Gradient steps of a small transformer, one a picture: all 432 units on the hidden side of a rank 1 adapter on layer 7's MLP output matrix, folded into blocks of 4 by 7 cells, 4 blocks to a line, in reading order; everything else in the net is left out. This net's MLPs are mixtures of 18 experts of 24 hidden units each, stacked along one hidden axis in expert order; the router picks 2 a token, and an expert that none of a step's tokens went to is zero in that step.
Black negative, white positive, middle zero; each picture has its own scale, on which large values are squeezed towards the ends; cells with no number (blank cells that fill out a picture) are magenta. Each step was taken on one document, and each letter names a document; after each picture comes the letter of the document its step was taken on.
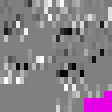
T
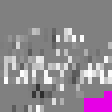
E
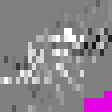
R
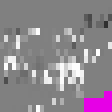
E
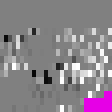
E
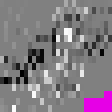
R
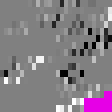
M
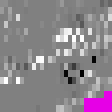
T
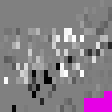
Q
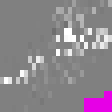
R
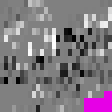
Q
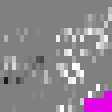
T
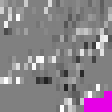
T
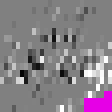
Q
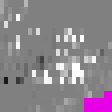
E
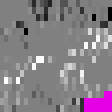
M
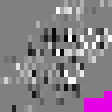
R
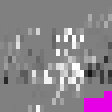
E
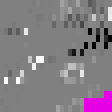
M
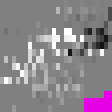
R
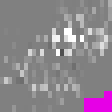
R
